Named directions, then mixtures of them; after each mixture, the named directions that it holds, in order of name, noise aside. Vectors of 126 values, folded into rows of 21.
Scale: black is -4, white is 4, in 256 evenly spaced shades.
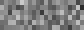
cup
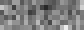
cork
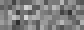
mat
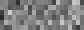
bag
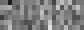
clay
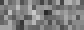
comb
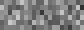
cup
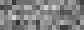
cork, mat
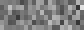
cup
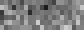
bag, cork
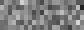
cup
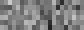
clay, comb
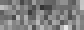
cork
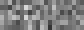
clay, mat
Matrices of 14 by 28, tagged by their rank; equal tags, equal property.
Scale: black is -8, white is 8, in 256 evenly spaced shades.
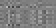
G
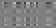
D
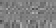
G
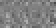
G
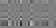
D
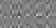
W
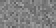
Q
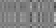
D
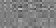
W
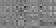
G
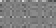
W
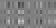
D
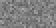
Q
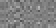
G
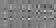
W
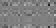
W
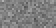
Q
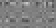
W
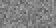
Q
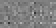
G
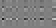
D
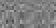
W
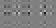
D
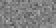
Q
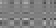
D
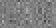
G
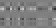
D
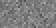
Q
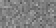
Q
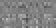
G
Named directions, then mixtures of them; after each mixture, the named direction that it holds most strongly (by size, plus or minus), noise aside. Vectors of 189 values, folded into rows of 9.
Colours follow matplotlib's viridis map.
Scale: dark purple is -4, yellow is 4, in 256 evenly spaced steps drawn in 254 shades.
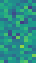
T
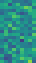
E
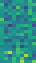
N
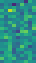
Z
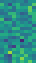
E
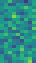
E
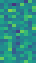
Z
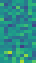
N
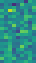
Z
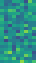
N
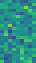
E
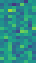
Z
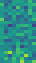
N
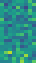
N
